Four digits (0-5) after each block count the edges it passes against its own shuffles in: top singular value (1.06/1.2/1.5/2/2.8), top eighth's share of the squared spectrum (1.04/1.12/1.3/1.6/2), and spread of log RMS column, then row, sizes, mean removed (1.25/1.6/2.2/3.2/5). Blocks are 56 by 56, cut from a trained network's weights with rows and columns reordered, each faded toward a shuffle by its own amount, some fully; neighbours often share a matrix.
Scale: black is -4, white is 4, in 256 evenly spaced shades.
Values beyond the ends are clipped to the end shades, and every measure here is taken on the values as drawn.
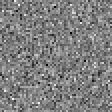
1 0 0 0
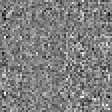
3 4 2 2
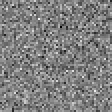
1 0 0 0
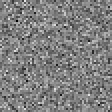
1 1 0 0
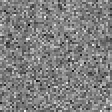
1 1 0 0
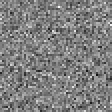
3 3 1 2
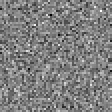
1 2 0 0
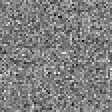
0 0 0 0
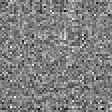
3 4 2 2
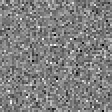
0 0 0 0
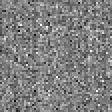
2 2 0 1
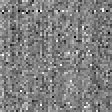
3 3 0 2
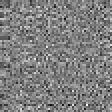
3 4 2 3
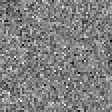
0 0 0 0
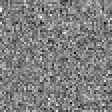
2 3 1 1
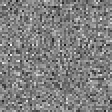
3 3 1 2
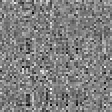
3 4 3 2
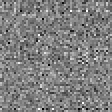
3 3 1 2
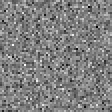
0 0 0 0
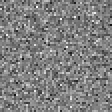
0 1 0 0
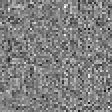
3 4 2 2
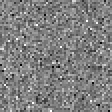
1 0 0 0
